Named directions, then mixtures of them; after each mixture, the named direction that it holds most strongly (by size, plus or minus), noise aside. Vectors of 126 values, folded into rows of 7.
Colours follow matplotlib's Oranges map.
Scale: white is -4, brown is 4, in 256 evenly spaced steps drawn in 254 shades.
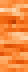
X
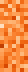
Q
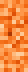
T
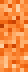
Q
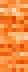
X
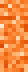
Q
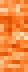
X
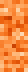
T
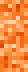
Q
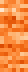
X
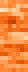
X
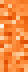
T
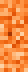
T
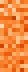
Q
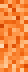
Q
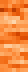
X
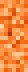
T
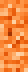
T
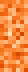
T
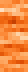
X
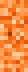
T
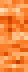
X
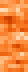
X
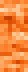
X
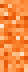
T
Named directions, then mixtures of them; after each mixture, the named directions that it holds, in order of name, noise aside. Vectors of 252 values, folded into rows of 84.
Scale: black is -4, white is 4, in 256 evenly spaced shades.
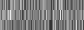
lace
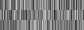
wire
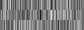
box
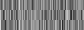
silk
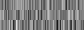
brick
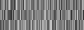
lace, wire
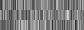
box, silk, wire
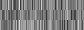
box, lace, silk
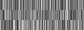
box, brick, silk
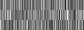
box, lace, silk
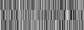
silk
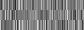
box, silk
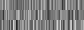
brick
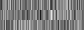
box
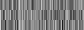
silk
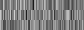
lace, silk, wire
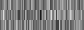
box, brick, silk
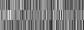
lace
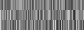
brick, lace, silk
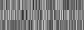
lace, wire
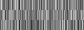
box, lace, silk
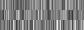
brick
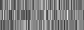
box, wire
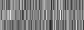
lace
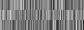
brick, lace
